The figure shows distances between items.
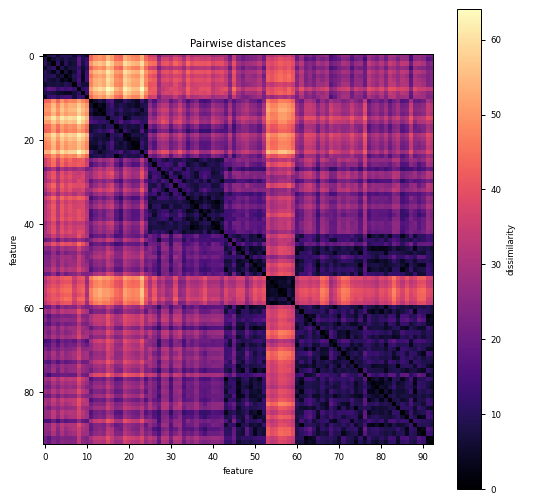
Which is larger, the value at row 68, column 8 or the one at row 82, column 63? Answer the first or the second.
the first
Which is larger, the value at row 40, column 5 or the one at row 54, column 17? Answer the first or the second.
the second
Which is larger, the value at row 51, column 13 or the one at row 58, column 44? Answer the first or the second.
the second
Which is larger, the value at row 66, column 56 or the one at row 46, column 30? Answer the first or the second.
the first
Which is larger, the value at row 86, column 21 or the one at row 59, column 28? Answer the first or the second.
the second
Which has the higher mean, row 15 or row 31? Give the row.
15
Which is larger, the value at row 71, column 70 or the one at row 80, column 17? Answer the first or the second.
the second
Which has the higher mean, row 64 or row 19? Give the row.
19
